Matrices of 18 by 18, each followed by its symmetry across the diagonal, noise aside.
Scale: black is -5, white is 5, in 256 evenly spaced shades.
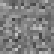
neither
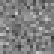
antisymmetric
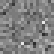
symmetric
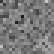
symmetric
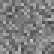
symmetric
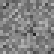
symmetric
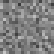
antisymmetric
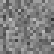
neither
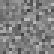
antisymmetric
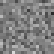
antisymmetric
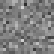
neither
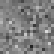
antisymmetric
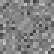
symmetric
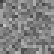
neither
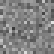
neither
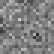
symmetric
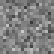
antisymmetric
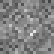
symmetric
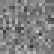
neither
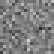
antisymmetric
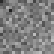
symmetric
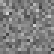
neither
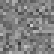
neither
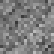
symmetric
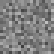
antisymmetric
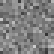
antisymmetric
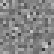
symmetric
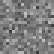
neither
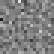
antisymmetric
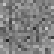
neither
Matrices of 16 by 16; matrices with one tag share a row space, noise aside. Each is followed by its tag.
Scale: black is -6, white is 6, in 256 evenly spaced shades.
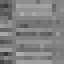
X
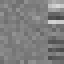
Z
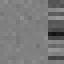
Z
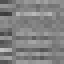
X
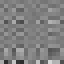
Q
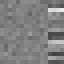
Z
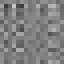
Q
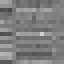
X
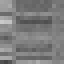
X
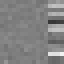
Z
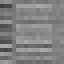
X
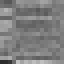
X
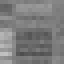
X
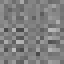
Q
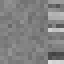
Z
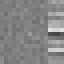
Z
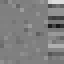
Z
